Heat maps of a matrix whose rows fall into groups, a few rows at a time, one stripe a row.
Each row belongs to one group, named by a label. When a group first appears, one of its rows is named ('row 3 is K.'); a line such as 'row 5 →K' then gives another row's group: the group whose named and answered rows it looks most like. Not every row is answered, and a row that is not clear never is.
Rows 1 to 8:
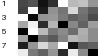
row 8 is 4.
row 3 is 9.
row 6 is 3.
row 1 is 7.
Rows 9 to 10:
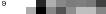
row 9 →9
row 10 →3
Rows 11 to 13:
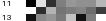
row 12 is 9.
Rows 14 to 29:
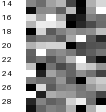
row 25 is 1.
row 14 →1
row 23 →3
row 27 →9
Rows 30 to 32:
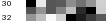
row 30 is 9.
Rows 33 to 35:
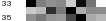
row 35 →1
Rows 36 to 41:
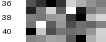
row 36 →7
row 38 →1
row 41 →1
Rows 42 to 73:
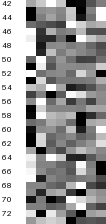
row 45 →7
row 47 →3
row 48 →9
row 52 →4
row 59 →1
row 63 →3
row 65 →4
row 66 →4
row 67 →9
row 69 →1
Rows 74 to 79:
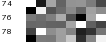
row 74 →9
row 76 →1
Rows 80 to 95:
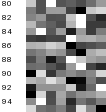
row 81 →1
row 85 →7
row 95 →4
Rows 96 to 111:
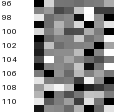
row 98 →4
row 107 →4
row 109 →3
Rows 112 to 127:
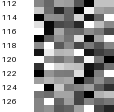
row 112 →1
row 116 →9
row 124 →9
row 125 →1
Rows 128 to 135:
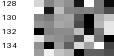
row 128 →4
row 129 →9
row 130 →1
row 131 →1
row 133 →4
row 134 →3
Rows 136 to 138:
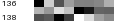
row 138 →7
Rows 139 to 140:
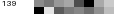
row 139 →1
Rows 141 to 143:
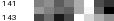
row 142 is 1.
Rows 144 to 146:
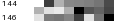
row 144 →9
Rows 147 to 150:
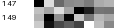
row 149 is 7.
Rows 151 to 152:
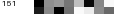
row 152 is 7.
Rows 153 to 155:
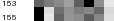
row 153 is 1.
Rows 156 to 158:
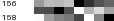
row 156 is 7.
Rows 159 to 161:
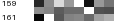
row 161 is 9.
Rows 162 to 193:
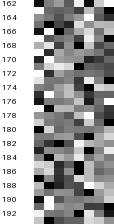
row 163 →4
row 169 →9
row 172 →9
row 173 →4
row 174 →1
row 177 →9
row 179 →4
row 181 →1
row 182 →7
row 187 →7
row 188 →3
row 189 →1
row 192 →4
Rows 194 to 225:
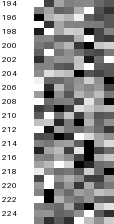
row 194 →9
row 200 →1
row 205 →4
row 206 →9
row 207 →3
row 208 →4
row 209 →7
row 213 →7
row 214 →1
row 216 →1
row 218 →4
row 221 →3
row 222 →9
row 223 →1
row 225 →7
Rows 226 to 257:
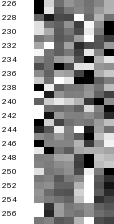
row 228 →7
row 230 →4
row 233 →4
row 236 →1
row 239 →9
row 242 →9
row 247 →3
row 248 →1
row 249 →1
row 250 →4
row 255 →9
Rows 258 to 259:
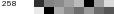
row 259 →9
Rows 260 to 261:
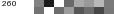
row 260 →3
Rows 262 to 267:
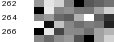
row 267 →1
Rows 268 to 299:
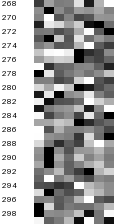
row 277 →9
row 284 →4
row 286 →9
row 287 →4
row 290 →3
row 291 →3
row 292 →1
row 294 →7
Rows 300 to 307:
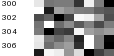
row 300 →4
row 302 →7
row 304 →7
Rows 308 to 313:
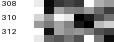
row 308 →3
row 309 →9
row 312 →9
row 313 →4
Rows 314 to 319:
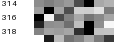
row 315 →3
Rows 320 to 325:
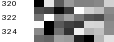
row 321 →7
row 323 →3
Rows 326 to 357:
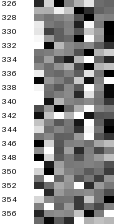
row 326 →7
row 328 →1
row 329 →4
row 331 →4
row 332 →9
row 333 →1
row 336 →4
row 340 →9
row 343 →4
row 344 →4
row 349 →9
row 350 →9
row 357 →7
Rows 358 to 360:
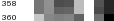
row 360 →4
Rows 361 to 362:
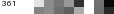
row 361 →4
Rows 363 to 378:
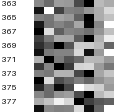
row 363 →1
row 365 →1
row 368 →1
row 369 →7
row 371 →3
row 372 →7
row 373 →1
